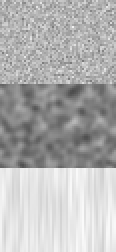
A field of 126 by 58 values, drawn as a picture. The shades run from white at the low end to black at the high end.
The table splits into 3 rows of 1 panel. Panel 1,1: low, fine-grained. Panel 2,1: middling, blotchy. Panel 3,1: very low, streaked downward, faint in contrast.
